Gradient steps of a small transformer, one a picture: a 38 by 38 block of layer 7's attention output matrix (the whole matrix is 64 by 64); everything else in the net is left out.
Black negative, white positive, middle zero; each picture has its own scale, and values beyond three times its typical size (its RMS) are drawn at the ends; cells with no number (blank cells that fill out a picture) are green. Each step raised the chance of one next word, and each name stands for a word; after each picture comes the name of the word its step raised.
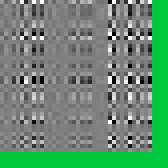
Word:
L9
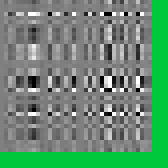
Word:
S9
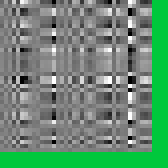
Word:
L9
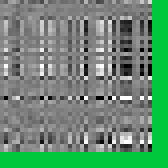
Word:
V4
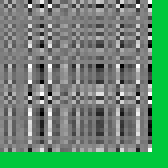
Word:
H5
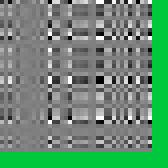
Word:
L9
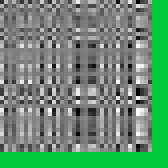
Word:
H5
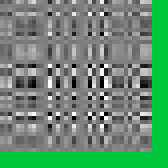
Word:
S9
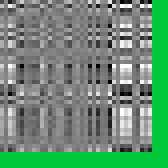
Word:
H5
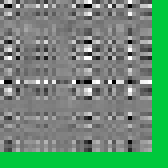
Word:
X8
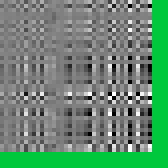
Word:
H5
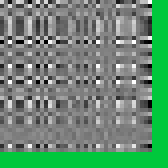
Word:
V4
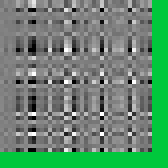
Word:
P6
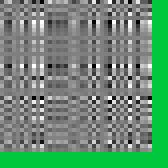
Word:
V4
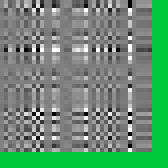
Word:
P6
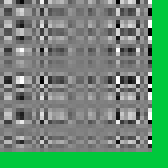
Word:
L9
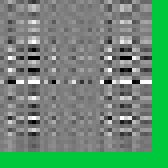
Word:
X8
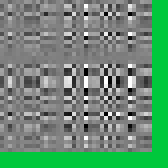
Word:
S9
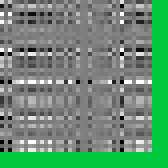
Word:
X8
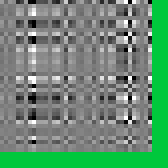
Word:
L9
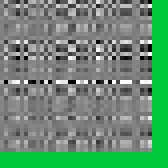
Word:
X8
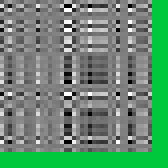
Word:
H5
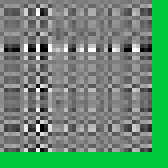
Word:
P6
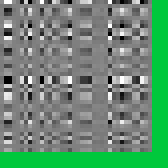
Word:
L9
